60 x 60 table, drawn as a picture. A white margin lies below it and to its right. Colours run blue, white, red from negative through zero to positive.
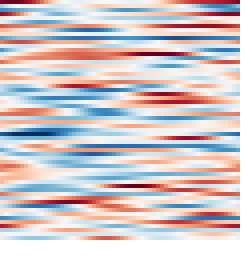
The values follow a bell shape. No overall slope runs across the table. Streaks run across, left to right.
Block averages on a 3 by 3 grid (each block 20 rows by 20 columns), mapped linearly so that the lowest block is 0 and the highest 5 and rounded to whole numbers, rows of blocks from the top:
434 | 014 | 345
